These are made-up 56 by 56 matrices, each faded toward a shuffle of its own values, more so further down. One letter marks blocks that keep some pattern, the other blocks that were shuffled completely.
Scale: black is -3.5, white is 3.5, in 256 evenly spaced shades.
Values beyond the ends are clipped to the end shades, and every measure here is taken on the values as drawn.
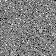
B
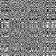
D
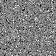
B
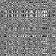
D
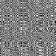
D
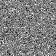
B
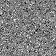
B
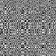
D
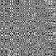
D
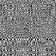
D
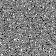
B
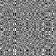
D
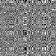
D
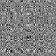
D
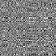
D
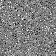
B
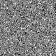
B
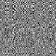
D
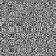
D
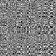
D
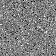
B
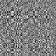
D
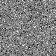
B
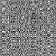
D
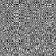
D
